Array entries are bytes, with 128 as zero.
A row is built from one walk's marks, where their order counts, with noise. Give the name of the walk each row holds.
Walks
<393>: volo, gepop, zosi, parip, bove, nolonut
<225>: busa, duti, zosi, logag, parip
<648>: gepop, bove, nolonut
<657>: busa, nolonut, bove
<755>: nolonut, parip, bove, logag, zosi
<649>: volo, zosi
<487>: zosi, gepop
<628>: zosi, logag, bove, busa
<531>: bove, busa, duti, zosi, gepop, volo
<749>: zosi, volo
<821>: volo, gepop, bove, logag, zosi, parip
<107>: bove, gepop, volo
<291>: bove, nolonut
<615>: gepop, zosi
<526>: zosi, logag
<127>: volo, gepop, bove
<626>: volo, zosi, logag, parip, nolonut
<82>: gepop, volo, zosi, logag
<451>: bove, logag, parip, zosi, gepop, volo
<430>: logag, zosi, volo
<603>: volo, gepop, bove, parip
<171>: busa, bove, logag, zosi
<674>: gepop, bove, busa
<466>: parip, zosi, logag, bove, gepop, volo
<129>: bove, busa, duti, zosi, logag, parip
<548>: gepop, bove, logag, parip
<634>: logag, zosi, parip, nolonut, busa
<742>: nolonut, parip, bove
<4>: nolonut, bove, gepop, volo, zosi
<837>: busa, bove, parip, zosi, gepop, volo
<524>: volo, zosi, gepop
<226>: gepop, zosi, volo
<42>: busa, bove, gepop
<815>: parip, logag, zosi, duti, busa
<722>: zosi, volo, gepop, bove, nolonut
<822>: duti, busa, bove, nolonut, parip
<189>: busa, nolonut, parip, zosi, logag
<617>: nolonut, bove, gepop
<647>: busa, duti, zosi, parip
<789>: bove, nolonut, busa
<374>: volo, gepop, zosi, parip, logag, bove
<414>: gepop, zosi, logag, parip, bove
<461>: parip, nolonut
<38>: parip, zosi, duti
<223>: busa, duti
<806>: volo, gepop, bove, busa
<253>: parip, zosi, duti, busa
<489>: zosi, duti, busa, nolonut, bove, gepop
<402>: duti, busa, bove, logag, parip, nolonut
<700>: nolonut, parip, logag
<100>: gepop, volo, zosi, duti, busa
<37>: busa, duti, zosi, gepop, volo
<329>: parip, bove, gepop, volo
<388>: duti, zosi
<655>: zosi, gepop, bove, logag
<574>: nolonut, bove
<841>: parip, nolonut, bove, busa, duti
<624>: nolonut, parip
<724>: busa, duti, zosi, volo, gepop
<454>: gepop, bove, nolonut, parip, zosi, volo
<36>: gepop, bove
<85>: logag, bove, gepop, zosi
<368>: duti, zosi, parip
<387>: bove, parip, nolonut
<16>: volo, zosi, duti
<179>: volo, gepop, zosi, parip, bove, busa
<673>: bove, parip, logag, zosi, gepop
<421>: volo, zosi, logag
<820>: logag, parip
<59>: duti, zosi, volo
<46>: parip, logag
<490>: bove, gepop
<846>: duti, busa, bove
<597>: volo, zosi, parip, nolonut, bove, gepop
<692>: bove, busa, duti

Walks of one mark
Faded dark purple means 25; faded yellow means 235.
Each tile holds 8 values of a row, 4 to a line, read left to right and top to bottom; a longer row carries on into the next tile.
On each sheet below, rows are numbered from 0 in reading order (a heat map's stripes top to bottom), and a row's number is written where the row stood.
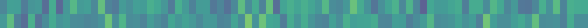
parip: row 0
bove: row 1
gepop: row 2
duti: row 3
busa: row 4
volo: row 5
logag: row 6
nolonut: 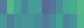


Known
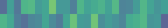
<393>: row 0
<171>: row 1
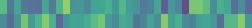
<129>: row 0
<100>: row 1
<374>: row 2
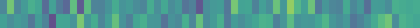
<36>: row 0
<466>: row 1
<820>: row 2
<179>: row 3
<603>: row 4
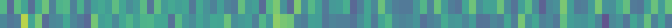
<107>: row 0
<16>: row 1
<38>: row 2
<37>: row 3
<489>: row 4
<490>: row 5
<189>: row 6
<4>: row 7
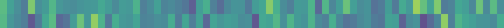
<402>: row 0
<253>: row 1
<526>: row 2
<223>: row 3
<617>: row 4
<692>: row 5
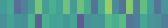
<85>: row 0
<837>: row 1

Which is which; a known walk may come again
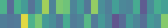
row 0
<531>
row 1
<648>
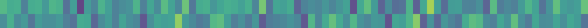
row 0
<846>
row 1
<387>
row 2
<388>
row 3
<742>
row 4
<414>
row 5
<841>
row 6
<524>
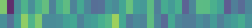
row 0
<451>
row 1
<430>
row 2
<722>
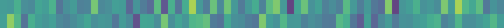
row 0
<253>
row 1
<36>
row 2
<837>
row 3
<724>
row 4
<461>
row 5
<179>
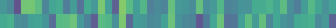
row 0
<374>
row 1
<789>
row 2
<402>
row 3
<171>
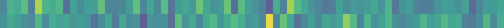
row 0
<806>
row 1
<291>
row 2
<16>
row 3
<634>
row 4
<815>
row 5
<226>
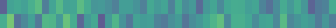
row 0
<649>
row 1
<329>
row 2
<603>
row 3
<487>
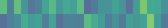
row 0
<490>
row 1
<421>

